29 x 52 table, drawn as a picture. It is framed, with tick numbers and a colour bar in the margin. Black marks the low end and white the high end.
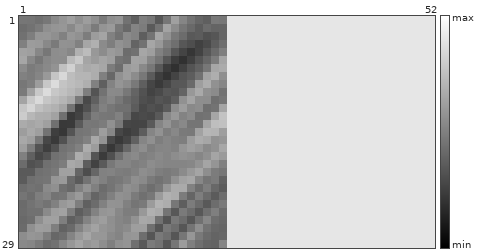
It is made of 1 by 2 panels. Panel 1,1: middling, slanting up to the right, strong in contrast. Panel 1,2: very high, flat.
